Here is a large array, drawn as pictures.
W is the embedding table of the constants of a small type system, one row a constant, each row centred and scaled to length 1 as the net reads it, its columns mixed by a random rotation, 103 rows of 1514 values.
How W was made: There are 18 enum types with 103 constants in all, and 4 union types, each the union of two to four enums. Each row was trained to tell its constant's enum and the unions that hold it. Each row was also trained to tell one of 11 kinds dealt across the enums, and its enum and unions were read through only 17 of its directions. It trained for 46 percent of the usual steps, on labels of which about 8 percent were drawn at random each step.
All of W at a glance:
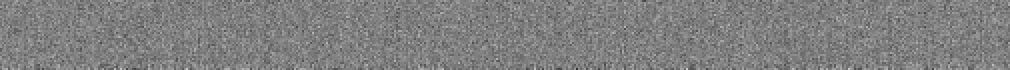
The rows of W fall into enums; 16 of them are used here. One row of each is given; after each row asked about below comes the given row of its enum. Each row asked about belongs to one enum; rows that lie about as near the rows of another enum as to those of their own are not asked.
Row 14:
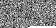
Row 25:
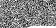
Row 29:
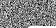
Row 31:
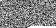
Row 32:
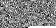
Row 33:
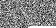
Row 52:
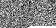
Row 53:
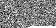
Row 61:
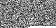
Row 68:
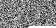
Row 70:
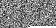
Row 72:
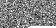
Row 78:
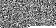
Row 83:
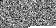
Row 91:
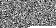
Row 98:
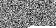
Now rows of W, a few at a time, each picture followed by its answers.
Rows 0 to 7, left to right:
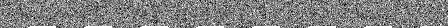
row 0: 61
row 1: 32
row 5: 29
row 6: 61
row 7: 33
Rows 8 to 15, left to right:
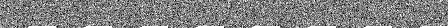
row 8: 33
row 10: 78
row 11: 91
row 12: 98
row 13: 53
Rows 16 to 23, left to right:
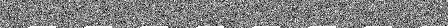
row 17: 68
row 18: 68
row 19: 31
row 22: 29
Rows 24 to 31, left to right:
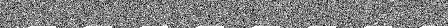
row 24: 53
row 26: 14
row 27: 25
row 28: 91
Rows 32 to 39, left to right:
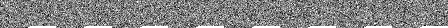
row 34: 72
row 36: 83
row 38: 33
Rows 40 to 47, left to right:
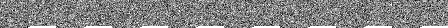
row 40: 32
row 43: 70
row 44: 14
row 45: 83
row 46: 91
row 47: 32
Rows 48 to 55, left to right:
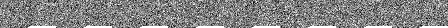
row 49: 98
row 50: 31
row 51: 32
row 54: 70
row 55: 31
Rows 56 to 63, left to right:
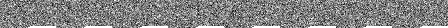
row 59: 31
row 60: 14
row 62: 91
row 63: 98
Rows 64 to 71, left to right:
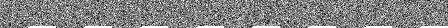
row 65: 25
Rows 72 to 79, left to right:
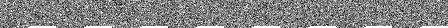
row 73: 61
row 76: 98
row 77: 29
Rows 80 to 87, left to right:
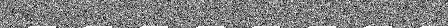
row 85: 32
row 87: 31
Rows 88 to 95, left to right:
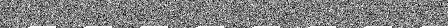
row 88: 53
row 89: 61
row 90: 83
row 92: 61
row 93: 70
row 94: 29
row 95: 91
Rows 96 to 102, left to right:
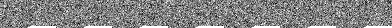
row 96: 98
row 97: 33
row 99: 25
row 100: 25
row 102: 52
